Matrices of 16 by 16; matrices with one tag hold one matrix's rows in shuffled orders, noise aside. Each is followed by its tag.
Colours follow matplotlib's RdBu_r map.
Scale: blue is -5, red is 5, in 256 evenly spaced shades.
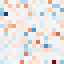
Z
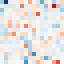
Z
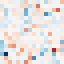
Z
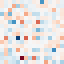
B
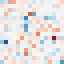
Z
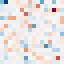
Z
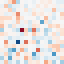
B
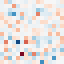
B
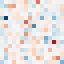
Z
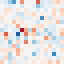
B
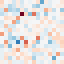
B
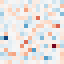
Z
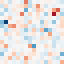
Z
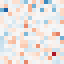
Z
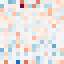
B
